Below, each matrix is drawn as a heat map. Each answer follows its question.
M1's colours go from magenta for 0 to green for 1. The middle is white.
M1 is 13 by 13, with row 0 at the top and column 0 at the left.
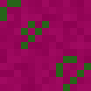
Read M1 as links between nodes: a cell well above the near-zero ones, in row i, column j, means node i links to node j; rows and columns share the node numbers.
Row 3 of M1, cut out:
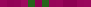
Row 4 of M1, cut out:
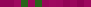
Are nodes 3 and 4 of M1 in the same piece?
yes
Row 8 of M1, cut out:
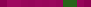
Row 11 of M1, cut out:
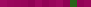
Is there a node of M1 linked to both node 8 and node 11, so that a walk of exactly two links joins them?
yes
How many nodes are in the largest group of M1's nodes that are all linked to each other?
2
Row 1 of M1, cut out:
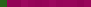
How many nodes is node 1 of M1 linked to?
1
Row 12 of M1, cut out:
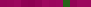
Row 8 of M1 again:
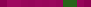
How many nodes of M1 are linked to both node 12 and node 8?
1
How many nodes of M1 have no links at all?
1
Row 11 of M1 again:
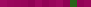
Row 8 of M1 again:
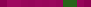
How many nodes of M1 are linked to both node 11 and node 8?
1
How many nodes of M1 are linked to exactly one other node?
6
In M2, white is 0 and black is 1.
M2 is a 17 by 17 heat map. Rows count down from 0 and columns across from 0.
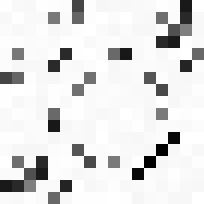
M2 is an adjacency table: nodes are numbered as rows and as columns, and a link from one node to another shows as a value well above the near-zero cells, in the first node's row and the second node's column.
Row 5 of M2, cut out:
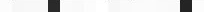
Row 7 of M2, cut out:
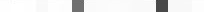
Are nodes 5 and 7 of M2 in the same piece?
yes
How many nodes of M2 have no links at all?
1
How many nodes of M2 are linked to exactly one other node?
3
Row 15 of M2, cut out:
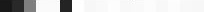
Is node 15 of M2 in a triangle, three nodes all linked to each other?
no
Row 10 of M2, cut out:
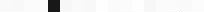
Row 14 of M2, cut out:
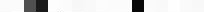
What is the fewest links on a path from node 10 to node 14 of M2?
5
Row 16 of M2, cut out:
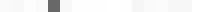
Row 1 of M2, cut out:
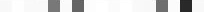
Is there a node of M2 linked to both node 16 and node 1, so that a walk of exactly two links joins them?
yes
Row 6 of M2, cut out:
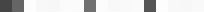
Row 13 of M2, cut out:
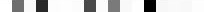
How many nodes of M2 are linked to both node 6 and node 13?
3
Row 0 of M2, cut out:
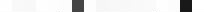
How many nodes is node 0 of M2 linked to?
2
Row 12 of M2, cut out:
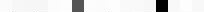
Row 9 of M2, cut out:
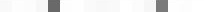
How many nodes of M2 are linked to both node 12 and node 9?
1
